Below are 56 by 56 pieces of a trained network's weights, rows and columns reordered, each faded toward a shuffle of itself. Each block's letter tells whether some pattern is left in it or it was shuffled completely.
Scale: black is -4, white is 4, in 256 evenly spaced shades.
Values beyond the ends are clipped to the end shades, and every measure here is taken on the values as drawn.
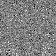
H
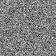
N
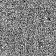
H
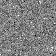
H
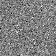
N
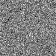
N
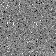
N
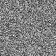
H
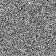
N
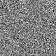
H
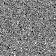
N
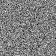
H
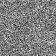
H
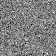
N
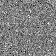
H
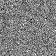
N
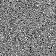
N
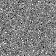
H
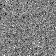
N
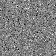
N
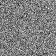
N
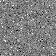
N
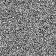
N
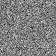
N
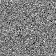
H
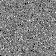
N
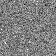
N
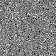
H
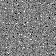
N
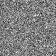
N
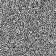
H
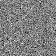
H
